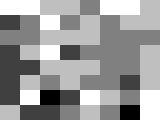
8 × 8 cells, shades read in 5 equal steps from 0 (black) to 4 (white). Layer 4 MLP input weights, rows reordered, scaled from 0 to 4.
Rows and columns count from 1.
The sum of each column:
14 20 20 18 22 19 16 25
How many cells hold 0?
2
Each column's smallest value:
1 1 0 1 2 2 0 2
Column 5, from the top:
2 3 3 2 3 2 4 3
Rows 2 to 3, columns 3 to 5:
4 2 3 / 3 3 3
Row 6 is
1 3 2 3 2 2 1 3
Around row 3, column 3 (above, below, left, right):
4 4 2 3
